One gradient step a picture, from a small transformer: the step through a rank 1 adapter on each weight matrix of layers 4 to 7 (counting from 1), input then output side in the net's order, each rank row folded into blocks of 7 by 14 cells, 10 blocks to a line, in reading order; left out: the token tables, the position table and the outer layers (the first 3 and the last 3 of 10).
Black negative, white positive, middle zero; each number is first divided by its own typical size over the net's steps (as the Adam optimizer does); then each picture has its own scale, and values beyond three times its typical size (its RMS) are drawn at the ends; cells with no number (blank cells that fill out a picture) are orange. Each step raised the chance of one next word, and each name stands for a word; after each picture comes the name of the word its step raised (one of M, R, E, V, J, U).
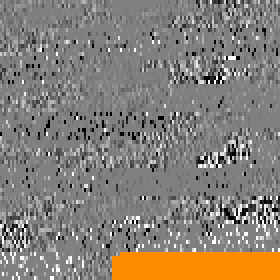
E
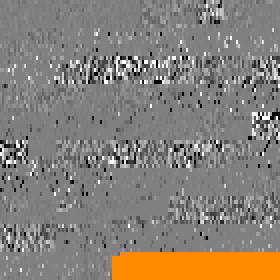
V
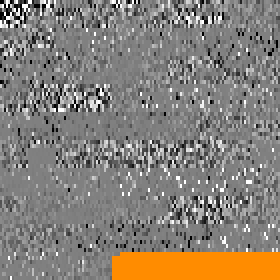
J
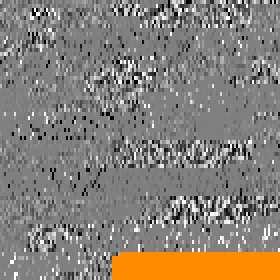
E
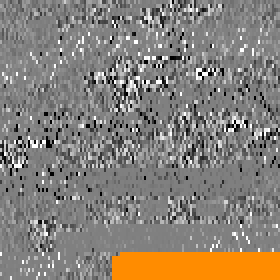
E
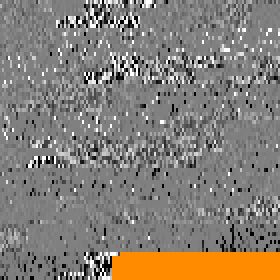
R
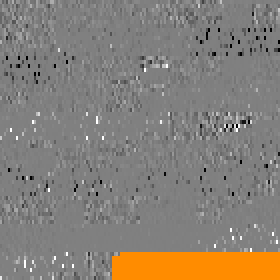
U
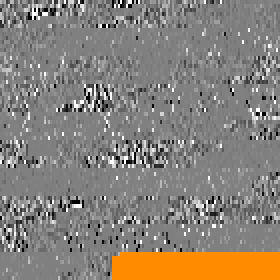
V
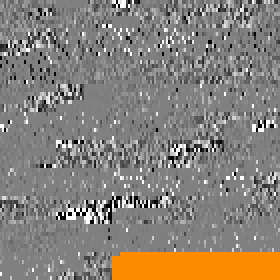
J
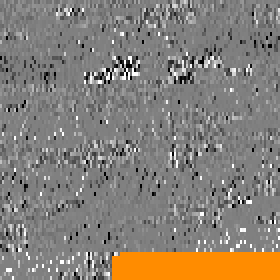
U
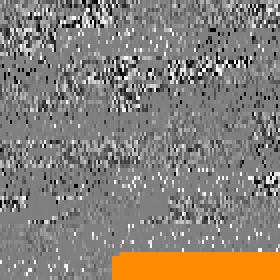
J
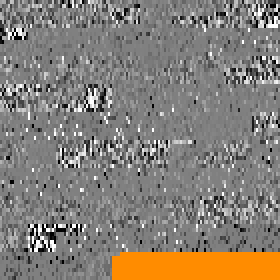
R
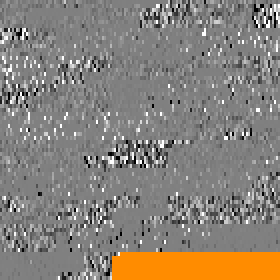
V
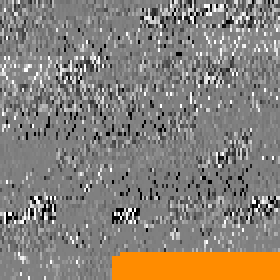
E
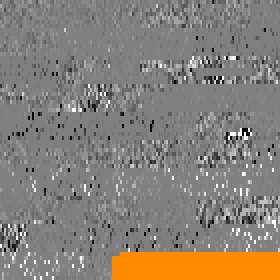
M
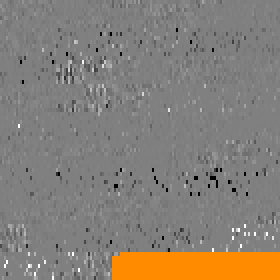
U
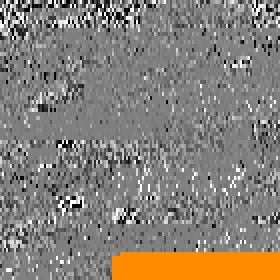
J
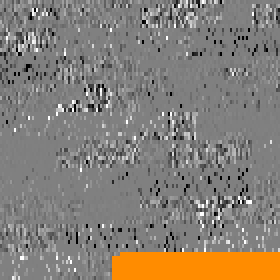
U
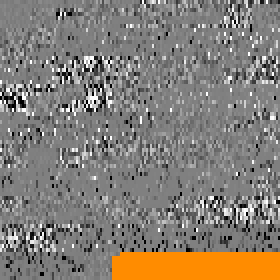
R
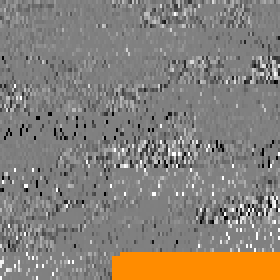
M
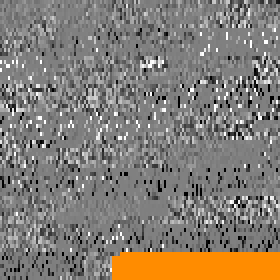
R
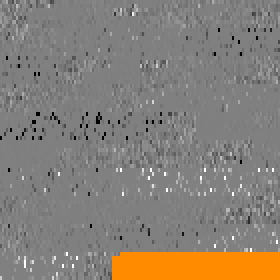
M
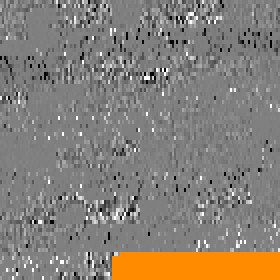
U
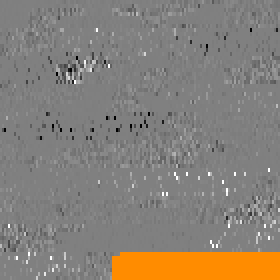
M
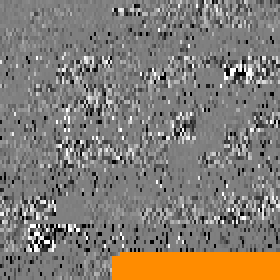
R
